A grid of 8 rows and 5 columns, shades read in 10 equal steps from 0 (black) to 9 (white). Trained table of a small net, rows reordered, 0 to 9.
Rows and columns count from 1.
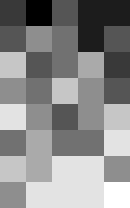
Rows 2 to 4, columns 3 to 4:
4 1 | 4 6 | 7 5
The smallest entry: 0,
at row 1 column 2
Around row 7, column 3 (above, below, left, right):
4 8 6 8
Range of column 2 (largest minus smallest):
8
